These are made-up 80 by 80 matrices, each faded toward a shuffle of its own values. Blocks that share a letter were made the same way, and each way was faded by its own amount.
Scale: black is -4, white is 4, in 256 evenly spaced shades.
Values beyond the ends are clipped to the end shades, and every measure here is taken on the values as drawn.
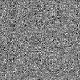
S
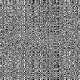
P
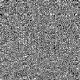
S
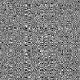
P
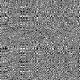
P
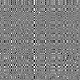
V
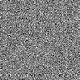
S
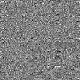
S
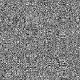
S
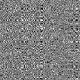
P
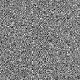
S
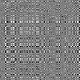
V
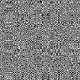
P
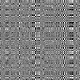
V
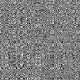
P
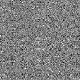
S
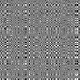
V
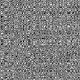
P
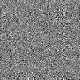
S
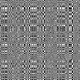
V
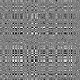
V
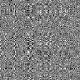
P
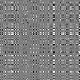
V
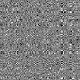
P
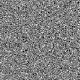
S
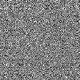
S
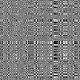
V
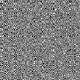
P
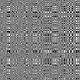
V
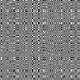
V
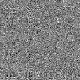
S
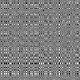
V
